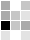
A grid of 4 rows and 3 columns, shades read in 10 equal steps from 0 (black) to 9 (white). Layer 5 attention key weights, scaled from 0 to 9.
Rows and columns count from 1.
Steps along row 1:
up down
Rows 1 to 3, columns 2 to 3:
9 7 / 7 8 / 7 6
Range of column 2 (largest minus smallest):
2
